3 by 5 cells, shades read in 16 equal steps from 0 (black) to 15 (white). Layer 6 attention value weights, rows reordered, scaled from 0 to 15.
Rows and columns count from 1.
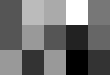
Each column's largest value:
9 11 10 15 7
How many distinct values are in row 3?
3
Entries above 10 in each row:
2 0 0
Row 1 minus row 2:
0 2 5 13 1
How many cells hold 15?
1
